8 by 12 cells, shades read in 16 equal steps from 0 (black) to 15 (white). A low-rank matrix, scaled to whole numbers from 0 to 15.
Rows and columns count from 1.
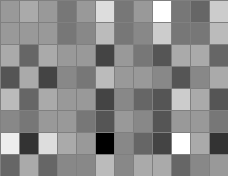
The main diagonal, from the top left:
9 9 10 8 9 5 8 10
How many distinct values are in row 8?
5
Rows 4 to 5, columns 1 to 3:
5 10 4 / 11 6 10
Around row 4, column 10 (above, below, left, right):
10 12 8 8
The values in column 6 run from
0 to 13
